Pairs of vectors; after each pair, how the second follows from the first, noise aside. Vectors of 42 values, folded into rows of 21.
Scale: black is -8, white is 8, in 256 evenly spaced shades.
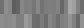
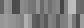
scaled up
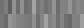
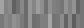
reversed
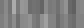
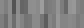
negated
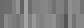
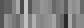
scaled up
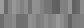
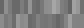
negated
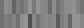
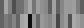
scaled up
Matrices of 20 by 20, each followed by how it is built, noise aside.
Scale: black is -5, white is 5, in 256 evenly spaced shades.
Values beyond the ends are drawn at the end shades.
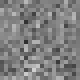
low rank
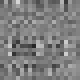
low rank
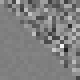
upper triangular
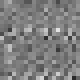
low rank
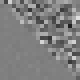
upper triangular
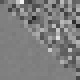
upper triangular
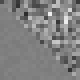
upper triangular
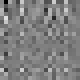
low rank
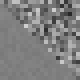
upper triangular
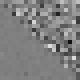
upper triangular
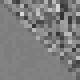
upper triangular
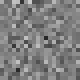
low rank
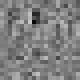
low rank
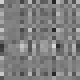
low rank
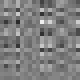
low rank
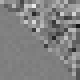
upper triangular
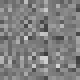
low rank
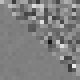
upper triangular
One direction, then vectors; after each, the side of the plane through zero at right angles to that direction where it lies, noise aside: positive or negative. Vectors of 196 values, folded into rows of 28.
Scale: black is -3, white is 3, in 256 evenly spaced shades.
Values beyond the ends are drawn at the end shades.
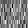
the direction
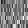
positive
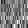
positive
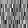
negative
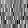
negative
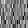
negative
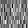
positive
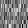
positive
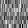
positive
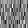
negative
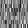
negative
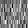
positive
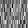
positive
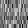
positive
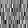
negative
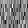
negative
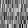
positive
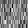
positive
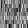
negative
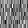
negative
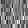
positive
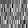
positive
